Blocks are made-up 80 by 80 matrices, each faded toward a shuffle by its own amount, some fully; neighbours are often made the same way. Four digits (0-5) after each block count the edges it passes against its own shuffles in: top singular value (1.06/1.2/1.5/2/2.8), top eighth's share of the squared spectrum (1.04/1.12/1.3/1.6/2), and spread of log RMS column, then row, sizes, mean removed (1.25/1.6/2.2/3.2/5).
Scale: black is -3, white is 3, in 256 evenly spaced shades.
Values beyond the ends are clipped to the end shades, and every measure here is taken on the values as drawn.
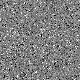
2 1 0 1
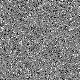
2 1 0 0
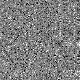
3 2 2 0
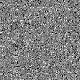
3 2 1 1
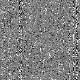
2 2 3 0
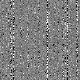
3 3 4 0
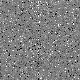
2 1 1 0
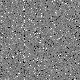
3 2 1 0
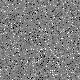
0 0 0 0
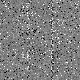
3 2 2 0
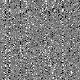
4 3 3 1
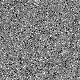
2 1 0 0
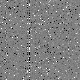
3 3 1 0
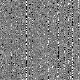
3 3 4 0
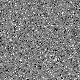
0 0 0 0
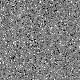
0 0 0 0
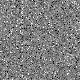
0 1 1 0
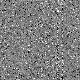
1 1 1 0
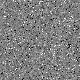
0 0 0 0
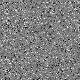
2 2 0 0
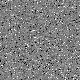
1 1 0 0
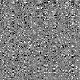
4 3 2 2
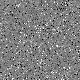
1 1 0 0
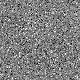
0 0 0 0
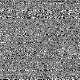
1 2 0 4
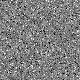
0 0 0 0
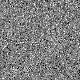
0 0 0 1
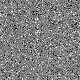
2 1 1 0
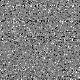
1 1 1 2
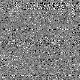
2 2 1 3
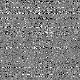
2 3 2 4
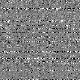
2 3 2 4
